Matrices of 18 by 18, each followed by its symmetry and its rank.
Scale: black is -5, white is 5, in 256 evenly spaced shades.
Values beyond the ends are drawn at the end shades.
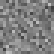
antisymmetric, full rank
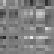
neither, rank two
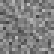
antisymmetric, full rank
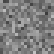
neither, full rank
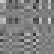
neither, rank two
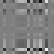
neither, rank one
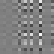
neither, rank one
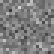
neither, full rank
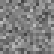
antisymmetric, full rank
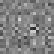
neither, rank three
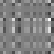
neither, rank one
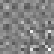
symmetric, rank three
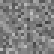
neither, full rank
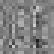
neither, rank three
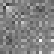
symmetric, rank three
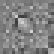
symmetric, rank three
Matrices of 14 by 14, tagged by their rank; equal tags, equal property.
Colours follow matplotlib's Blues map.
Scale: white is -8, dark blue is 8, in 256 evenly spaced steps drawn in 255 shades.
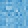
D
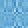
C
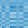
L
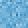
D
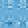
C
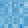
C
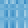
L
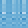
L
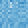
D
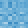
C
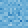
D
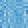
D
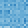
D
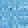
D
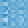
C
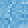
D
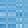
L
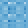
L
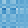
L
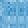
C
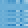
L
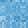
D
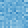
D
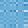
L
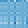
L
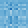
C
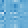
C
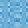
C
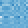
C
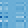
L
